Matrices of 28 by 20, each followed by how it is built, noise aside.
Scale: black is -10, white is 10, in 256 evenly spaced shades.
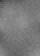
smooth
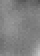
smooth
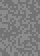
noise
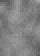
smooth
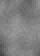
smooth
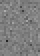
noise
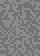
noise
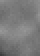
smooth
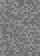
noise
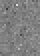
noise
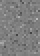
noise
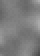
smooth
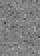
noise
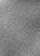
smooth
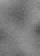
smooth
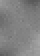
smooth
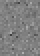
noise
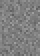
noise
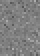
noise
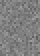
noise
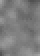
smooth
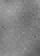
smooth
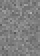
noise
